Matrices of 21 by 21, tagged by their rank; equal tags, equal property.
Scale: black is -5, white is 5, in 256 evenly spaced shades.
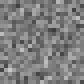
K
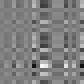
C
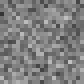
K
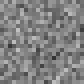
K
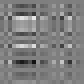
C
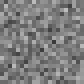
K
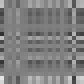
C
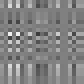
C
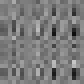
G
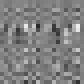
G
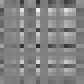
C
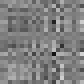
G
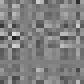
G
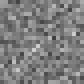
K
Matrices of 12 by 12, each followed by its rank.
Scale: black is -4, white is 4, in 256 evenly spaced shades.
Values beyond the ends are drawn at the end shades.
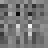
two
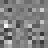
two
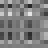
one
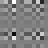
one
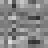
two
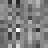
two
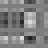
one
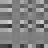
one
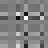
one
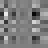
one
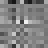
two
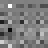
two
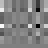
one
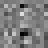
two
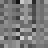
two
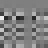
one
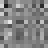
two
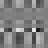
one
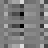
one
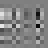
one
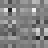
two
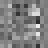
two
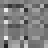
two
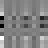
one
